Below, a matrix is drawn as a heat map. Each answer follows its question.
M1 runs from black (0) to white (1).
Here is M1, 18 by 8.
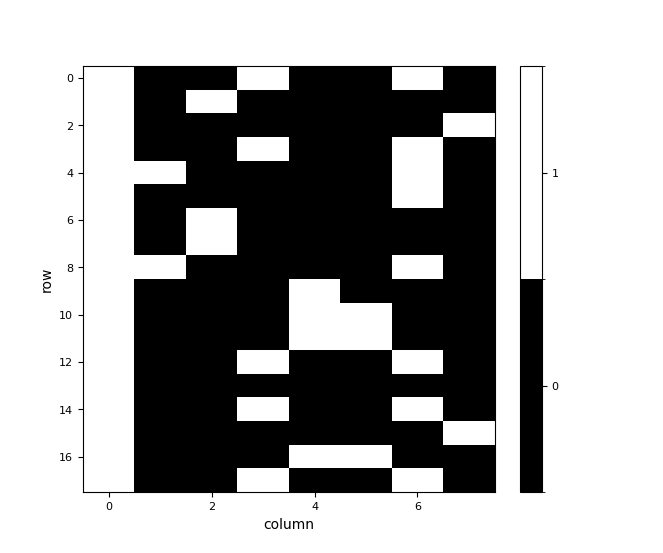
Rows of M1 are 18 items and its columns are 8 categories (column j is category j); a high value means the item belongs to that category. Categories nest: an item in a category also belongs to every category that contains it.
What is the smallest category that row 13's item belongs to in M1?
0
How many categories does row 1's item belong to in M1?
2
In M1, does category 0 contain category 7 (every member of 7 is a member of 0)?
yes
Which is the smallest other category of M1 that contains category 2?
0
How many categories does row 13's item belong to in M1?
1
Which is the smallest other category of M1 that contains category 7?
0
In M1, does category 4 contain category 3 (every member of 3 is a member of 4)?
no
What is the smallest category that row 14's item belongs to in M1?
3
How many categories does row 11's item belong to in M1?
3
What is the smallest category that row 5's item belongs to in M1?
6
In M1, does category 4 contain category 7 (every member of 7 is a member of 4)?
no
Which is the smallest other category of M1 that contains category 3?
6
